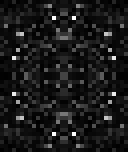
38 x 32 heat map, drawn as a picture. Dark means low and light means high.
On average the colour sits 10% of the way up the scale. Most values sit low, with a long tail of high ones. Fine speckle covers the field. It mirrors both left to right and top to bottom. There is no overall slope. No single row or column stands out from its neighbours.
